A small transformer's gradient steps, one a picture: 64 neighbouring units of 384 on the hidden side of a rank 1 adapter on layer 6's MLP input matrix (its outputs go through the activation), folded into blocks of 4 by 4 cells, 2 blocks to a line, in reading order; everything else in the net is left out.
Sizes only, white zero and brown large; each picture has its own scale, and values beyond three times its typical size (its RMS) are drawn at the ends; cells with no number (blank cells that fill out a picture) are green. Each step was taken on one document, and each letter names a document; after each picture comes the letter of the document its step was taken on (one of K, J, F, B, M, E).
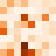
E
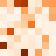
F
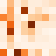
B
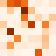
F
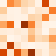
B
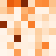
F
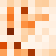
B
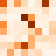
E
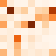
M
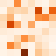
M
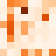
B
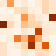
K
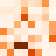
E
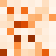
M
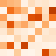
M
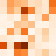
F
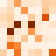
B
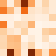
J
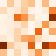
K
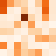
E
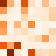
J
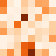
E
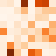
E
